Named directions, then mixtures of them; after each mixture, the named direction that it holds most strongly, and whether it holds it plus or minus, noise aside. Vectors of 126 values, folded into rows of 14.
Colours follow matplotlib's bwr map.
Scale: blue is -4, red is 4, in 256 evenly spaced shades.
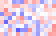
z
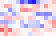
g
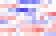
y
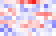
g, minus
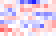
g, plus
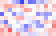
g, plus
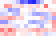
g, plus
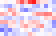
g, minus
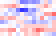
y, plus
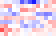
g, plus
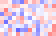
z, plus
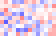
z, plus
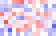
z, minus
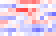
y, minus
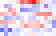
g, minus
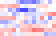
y, plus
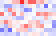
g, minus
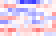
y, plus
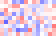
z, plus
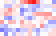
g, minus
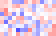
z, plus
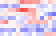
y, minus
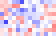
z, plus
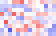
z, minus
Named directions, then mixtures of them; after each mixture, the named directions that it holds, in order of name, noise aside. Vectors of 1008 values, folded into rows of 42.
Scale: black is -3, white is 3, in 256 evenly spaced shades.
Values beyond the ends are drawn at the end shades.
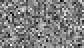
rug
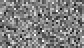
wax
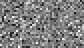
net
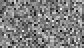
wax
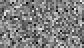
net, wax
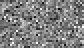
net, rug, wax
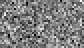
net, rug, wax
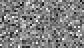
net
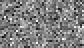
net, rug, wax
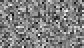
rug, wax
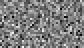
net, rug, wax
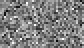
net, wax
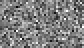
net, rug, wax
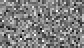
wax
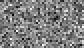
net, rug, wax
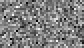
net, rug, wax
